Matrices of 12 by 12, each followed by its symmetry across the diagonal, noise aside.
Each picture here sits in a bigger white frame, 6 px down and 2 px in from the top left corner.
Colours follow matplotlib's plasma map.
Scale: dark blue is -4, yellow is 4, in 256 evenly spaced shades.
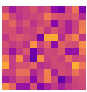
antisymmetric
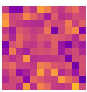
antisymmetric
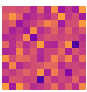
symmetric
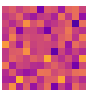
antisymmetric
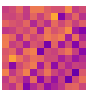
symmetric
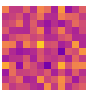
symmetric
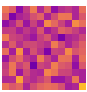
symmetric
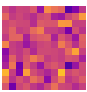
antisymmetric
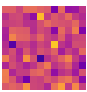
antisymmetric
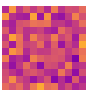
symmetric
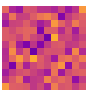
symmetric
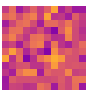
symmetric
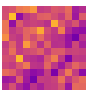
symmetric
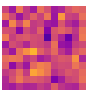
antisymmetric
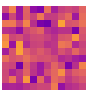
antisymmetric
